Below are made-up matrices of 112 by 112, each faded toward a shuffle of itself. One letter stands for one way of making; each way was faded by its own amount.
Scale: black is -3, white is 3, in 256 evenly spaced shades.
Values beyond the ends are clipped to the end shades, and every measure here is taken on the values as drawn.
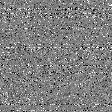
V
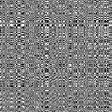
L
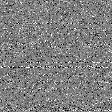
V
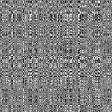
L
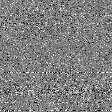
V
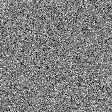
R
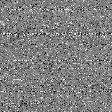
V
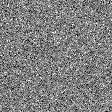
R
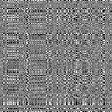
L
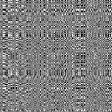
L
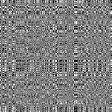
L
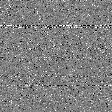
V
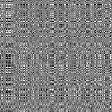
L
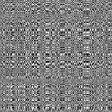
L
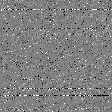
V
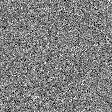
R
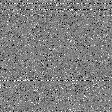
V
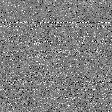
V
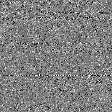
V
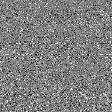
V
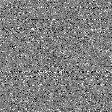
V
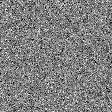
R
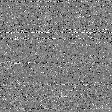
V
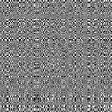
L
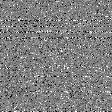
V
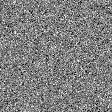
R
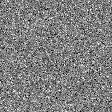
R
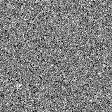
R
